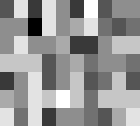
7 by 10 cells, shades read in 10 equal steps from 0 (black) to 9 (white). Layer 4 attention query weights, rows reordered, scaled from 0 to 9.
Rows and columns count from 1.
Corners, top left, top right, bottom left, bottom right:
3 5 8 8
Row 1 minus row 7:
-5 4 -6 6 0 -3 5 0 -1 -3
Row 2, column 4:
8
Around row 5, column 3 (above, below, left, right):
7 8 5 3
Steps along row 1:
up down up down down up down up same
